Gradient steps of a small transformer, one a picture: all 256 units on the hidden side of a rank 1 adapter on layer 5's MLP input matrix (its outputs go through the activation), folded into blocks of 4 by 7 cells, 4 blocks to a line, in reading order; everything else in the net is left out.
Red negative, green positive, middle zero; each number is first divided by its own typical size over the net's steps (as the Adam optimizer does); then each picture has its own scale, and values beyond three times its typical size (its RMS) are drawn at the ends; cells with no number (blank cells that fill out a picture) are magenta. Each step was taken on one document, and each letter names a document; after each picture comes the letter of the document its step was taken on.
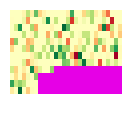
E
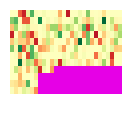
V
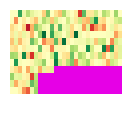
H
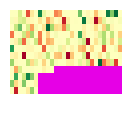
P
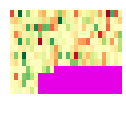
P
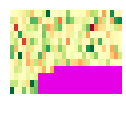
H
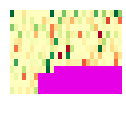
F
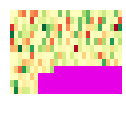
V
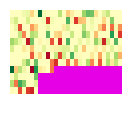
E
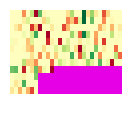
E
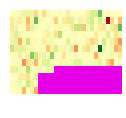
V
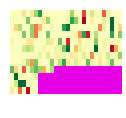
E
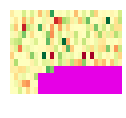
F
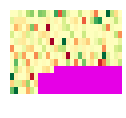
P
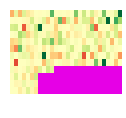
F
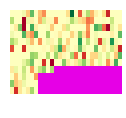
E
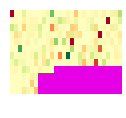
F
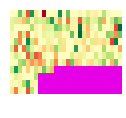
V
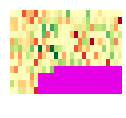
V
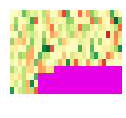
H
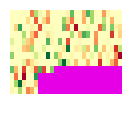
E
